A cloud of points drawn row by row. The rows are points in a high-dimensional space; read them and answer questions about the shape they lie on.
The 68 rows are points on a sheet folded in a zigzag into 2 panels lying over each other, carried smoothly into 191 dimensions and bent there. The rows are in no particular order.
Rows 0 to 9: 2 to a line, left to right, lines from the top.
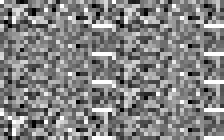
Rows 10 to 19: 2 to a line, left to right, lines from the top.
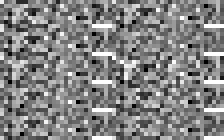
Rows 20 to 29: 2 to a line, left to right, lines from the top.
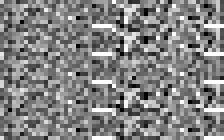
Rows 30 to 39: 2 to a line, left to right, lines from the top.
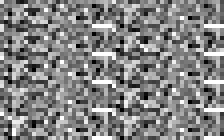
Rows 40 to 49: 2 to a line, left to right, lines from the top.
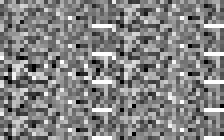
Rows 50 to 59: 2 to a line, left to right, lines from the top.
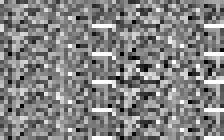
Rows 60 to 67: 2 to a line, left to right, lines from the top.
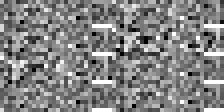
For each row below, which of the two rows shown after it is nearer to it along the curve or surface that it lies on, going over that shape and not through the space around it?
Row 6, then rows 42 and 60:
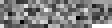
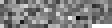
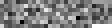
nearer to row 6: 60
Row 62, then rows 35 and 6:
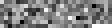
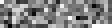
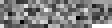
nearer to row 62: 6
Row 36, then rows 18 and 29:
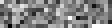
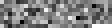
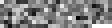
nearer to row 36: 29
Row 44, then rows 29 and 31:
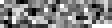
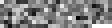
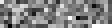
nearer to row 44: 29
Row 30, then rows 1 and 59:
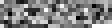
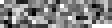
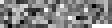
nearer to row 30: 59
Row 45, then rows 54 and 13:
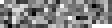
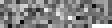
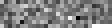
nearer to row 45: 13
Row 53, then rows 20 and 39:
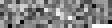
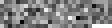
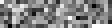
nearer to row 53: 20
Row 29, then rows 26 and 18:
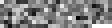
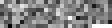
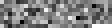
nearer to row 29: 26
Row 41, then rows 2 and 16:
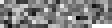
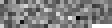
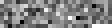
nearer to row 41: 2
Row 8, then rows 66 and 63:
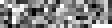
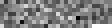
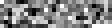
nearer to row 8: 63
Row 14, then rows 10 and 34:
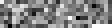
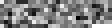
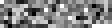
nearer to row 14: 10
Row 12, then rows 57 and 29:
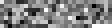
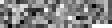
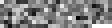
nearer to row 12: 57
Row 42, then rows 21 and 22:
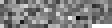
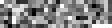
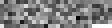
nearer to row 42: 22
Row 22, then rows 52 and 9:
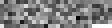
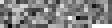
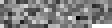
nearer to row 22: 9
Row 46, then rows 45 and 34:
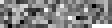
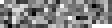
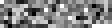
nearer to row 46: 34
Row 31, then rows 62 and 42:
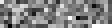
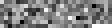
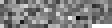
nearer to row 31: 42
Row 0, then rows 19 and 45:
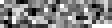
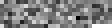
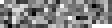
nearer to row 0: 45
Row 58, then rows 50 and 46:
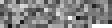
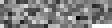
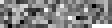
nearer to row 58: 50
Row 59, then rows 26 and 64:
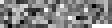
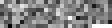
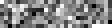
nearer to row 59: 64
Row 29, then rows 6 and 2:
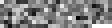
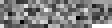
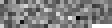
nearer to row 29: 2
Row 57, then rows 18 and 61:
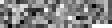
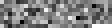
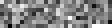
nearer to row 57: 18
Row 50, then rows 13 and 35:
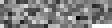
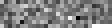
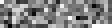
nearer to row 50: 13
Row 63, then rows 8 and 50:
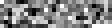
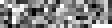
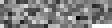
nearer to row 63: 8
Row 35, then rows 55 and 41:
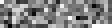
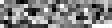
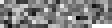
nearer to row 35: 41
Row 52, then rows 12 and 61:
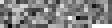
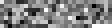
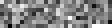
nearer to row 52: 61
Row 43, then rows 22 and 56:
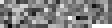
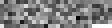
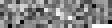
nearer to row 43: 22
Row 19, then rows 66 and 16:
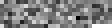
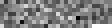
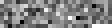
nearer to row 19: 66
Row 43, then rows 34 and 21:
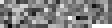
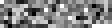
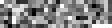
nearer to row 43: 21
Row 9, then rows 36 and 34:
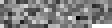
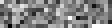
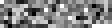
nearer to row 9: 36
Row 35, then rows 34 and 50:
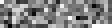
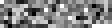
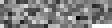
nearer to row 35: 50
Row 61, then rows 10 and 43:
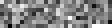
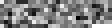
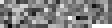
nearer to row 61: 43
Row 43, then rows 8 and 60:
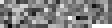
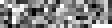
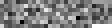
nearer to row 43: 8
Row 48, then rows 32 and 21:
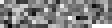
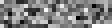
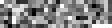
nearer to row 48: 21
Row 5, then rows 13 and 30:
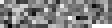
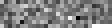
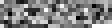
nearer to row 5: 13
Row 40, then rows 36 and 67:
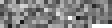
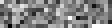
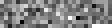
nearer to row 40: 36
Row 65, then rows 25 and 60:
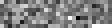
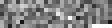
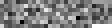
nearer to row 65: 25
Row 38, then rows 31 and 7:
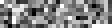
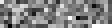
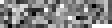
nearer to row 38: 31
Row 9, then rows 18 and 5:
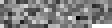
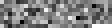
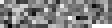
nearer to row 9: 5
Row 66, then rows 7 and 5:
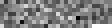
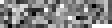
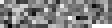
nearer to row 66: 5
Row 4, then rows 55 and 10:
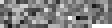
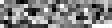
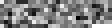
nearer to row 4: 10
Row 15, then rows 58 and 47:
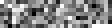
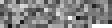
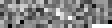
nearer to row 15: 58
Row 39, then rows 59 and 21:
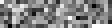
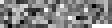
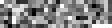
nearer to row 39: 21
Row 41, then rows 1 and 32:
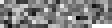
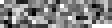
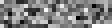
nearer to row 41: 1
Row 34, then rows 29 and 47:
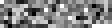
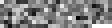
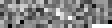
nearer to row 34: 29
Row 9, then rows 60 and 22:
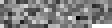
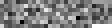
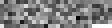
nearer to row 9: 22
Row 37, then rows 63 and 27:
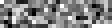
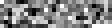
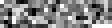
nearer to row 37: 27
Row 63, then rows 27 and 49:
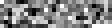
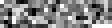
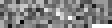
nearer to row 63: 27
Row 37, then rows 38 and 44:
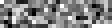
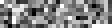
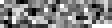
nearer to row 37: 44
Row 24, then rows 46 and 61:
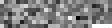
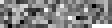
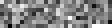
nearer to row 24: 61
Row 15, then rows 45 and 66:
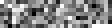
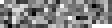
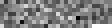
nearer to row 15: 45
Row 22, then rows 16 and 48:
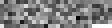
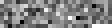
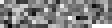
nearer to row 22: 48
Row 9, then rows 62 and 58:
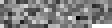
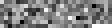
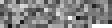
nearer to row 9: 58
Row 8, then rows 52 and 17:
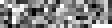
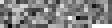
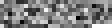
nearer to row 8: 52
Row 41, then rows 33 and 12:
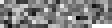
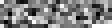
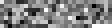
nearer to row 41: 33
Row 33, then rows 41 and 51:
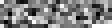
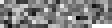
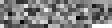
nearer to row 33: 41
